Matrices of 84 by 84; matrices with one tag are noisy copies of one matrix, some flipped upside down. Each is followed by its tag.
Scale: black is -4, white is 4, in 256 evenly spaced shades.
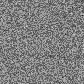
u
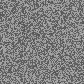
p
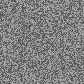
p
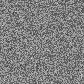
u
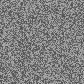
p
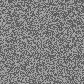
u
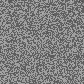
u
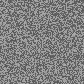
u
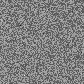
u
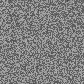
u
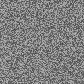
u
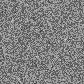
p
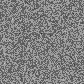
p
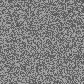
u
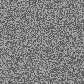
u
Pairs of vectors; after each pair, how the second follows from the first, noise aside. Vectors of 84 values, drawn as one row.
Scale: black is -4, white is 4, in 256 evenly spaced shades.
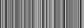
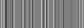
partly zeroed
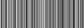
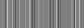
partly zeroed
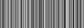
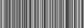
negated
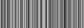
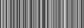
negated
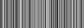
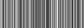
negated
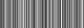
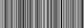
negated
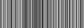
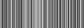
negated
